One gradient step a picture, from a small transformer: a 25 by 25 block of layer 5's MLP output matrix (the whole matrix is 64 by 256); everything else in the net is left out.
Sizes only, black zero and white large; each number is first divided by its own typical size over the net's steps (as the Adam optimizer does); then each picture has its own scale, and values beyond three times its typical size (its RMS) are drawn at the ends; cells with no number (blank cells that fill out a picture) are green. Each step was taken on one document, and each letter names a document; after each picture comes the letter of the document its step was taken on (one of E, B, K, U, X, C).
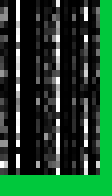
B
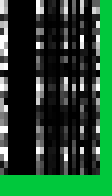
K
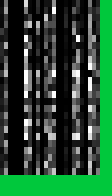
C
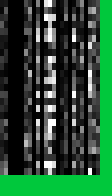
C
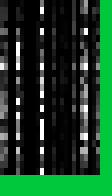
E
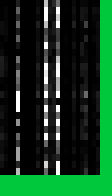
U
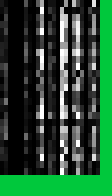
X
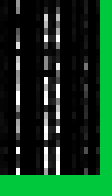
U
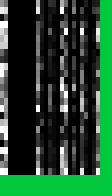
K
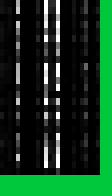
U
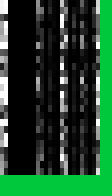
K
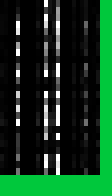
U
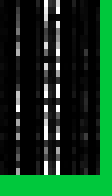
U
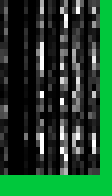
X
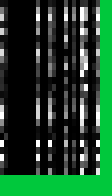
B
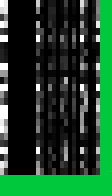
K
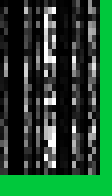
C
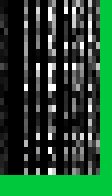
C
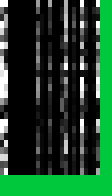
K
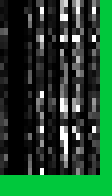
X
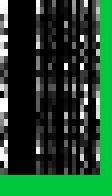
K
